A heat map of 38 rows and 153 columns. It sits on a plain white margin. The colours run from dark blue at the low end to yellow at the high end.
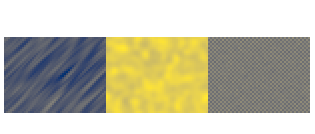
It is made of 1 by 3 panels. Panel 1,1: low, slanting up to the right. Panel 1,2: very high, blotchy, faint in contrast. Panel 1,3: middling, checkered.
